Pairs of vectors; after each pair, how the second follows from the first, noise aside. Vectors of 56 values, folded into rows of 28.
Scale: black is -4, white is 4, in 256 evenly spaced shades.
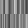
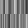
copied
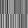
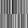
shuffled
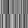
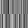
copied
